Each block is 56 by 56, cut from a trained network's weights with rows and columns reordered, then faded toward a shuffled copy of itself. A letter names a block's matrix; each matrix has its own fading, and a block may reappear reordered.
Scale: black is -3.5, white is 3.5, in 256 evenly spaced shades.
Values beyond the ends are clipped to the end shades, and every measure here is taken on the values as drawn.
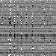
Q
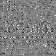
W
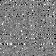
W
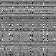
Q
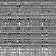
Q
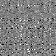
W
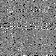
W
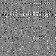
W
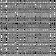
Q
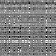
Q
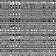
Q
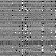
Q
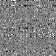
W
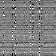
Q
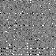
W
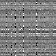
Q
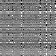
Q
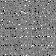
W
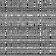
Q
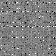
W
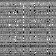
Q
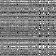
Q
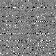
W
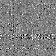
W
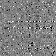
W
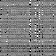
Q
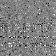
W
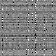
Q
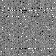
W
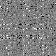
W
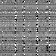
Q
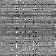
Q
